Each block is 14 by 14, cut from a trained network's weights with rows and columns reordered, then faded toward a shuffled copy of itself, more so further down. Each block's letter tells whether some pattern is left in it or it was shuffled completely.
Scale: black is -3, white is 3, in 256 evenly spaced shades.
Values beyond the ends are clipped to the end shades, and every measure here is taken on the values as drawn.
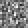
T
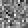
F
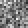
F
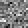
F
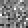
F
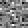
T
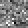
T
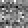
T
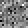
F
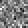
F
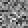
F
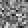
T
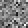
F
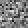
F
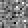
F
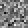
T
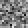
F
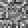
F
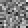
T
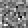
F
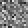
F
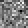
F
